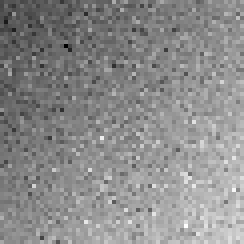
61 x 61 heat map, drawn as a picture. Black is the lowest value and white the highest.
No single row or column stands out from its neighbours. Neither half mirrors the other. No regular stripes run through it. There is an overall slope up to the bottom right. The ninth with the lowest average is the top left. The grain is fine, like static. The bottom right is the ninth with the highest average.
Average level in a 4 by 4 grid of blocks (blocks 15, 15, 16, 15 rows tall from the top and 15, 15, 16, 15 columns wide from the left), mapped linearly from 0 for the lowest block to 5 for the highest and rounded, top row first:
0 1 2 3 | 1 2 2 3 | 2 3 3 4 | 2 3 4 5
